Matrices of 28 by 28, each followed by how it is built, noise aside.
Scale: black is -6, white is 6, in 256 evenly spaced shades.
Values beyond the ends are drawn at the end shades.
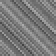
Toeplitz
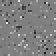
sparse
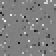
sparse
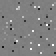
sparse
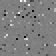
sparse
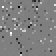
sparse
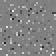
sparse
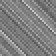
Toeplitz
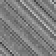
Toeplitz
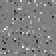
sparse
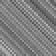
Toeplitz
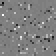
sparse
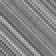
Toeplitz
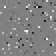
sparse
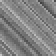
Toeplitz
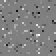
sparse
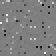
sparse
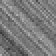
Toeplitz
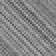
Toeplitz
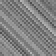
Toeplitz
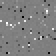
sparse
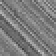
Toeplitz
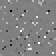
sparse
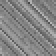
Toeplitz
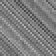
Toeplitz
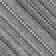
Toeplitz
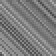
Toeplitz
